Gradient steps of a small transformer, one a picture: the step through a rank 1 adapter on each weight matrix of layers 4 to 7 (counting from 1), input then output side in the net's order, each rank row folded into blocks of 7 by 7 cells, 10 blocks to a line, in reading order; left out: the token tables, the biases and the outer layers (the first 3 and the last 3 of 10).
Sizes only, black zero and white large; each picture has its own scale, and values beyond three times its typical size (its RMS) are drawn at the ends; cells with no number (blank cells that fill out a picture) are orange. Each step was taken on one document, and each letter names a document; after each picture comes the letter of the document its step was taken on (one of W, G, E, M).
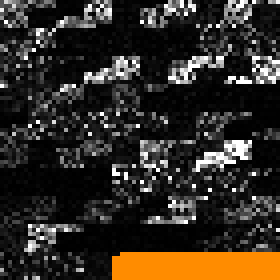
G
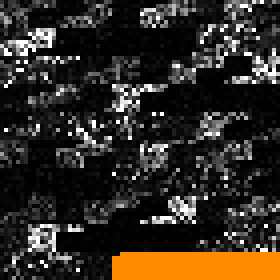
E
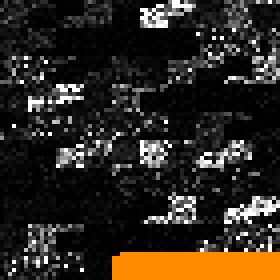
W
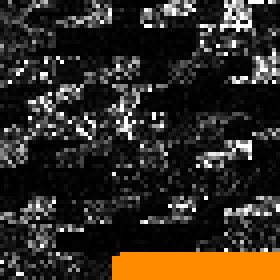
E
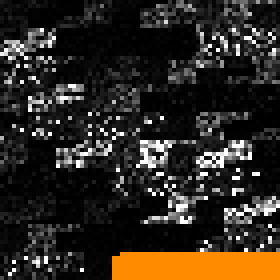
W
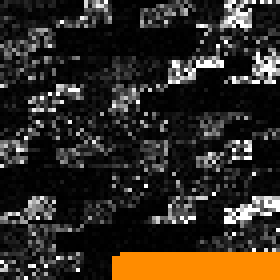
E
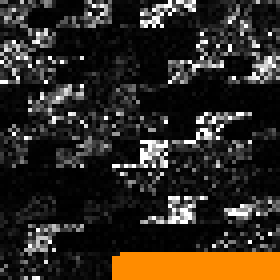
G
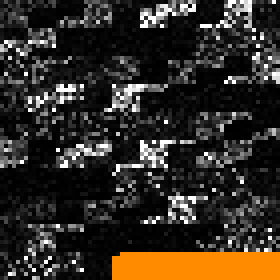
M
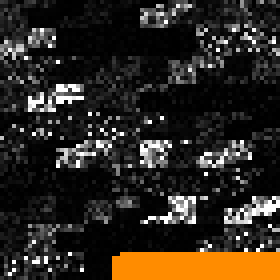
W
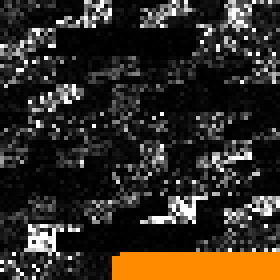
E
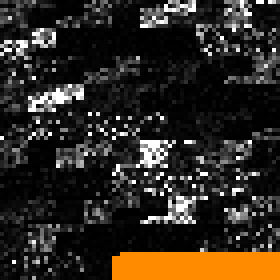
W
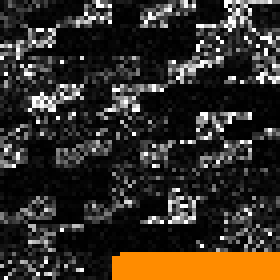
M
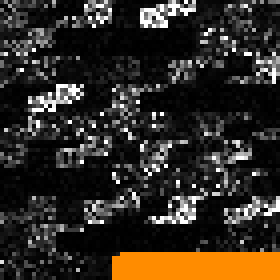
E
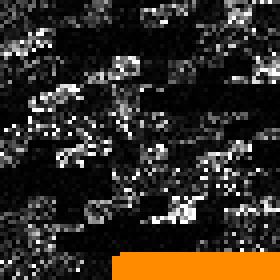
E
